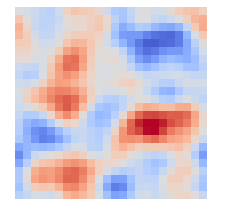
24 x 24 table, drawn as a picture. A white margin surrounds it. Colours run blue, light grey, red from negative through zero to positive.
Grain: blotchy. Ninth with the lowest average: top right. Average level on the scale: 50%. Lone odd cells: none.
